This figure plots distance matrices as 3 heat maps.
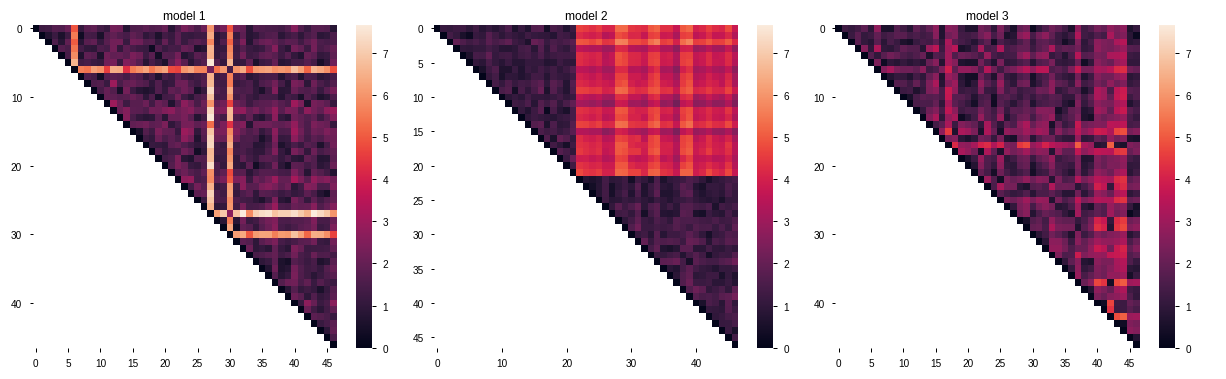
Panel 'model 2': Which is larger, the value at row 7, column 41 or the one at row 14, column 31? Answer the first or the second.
the second
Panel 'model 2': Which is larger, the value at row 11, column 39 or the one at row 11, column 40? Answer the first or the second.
the first
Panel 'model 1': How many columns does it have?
47
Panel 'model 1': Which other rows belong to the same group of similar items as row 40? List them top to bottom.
0, 1, 2, 3, 4, 5, 7, 8, 9, 10, 11, 12, 13, 14, 15, 16, 17, 18, 19, 20, 21, 22, 23, 24, 25, 26, 28, 29, 31, 32, 33, 34, 35, 36, 37, 38, 39, 41, 42, 43, 44, 45, 46
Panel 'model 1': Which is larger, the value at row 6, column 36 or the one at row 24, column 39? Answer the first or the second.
the first
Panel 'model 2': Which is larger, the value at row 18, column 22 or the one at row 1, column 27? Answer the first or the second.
the first
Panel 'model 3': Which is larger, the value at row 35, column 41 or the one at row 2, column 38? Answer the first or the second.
the first
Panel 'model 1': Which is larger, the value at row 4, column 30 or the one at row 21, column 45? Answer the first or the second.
the first
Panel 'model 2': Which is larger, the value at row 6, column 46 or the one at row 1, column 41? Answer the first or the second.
the second
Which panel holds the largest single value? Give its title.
model 1
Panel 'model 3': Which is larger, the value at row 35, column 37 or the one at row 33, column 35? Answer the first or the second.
the first
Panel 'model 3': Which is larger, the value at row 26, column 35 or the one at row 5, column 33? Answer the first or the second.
the second
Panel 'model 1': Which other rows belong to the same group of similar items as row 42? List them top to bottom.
0, 1, 2, 3, 4, 5, 7, 8, 9, 10, 11, 12, 13, 14, 15, 16, 17, 18, 19, 20, 21, 22, 23, 24, 25, 26, 28, 29, 31, 32, 33, 34, 35, 36, 37, 38, 39, 40, 41, 43, 44, 45, 46
